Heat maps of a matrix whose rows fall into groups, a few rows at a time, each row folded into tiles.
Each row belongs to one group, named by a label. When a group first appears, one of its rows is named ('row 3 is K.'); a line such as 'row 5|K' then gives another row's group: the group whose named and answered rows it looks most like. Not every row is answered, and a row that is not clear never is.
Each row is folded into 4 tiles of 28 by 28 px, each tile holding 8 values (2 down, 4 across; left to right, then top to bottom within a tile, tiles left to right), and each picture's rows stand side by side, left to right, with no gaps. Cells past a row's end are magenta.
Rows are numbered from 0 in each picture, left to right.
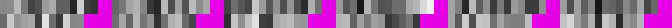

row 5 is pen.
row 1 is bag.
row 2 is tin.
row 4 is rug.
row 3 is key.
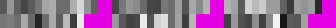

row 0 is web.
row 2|web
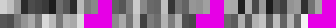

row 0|pen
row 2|rug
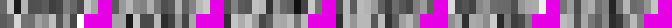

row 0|rug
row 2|tin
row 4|key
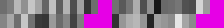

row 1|tin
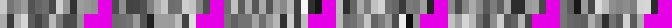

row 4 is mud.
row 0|mud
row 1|web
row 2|web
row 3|web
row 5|web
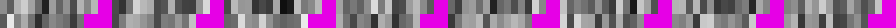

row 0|bag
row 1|tin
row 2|rug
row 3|web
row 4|tin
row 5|mud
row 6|rug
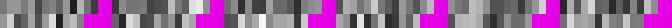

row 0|pen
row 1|mud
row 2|rug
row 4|tin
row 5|tin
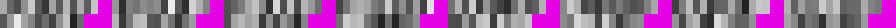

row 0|bag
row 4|rug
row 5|pen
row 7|web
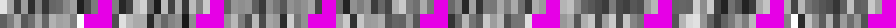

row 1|bag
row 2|pen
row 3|key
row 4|rug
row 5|pen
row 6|tin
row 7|key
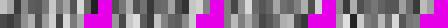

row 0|web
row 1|mud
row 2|bag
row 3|key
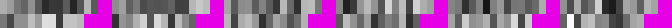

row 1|pen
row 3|bag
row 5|key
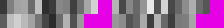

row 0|tin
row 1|web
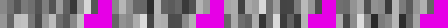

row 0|mud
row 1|pen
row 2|web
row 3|mud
